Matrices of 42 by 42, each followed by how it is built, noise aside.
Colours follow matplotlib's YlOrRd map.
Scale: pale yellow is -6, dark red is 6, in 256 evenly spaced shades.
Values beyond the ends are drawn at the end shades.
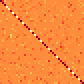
diagonal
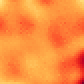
smooth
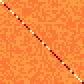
diagonal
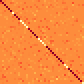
diagonal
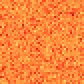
noise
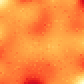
smooth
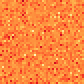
noise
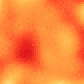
smooth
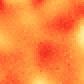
smooth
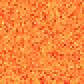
noise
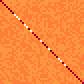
diagonal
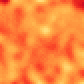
smooth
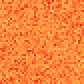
noise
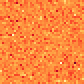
noise
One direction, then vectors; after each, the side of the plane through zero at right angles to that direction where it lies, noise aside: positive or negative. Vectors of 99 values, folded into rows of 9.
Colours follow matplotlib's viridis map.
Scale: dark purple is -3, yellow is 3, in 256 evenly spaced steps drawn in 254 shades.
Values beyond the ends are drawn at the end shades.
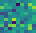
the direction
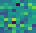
positive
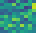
positive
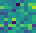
positive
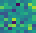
positive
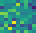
negative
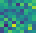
positive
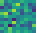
negative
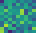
negative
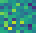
negative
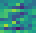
negative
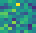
negative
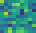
negative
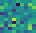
positive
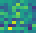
negative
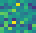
negative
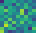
negative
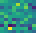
negative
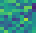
negative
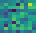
positive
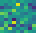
negative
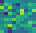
positive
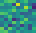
negative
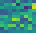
positive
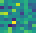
negative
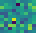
positive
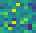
negative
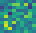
negative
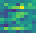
positive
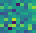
positive
